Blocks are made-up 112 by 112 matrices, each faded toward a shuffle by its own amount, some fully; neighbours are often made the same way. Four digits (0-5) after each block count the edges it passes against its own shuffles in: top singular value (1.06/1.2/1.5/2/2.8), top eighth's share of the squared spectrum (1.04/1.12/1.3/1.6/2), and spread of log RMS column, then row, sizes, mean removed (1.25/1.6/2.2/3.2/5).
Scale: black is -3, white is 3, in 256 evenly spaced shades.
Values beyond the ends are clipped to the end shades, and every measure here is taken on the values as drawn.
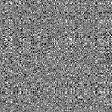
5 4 3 3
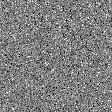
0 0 0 0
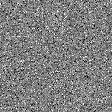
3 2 0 0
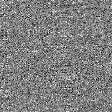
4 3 1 2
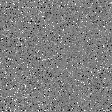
1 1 1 1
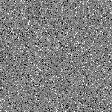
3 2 1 1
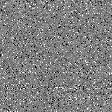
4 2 0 1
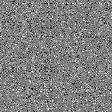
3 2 0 1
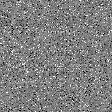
3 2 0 0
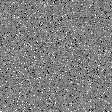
2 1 0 0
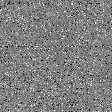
3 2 0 1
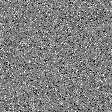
0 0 0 0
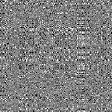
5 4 3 3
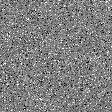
1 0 0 0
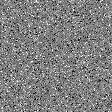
0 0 0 0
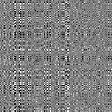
5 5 4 4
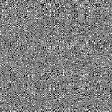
4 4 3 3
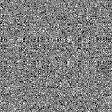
4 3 2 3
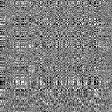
5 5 4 4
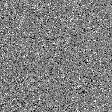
3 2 1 0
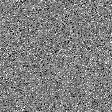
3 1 0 0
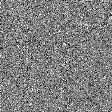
0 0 1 0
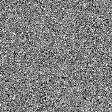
0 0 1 0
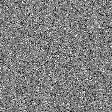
0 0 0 0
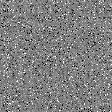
3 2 1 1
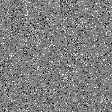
3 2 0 0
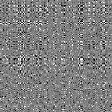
5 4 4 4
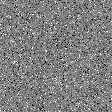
0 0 0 0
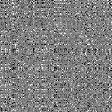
5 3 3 3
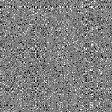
5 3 2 2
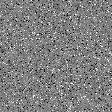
3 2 0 0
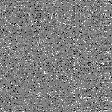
4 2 1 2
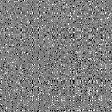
5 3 3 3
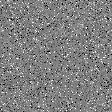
3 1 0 0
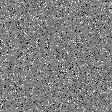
0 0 0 0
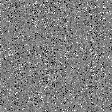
1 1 2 1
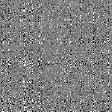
2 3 4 3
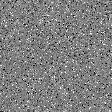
0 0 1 0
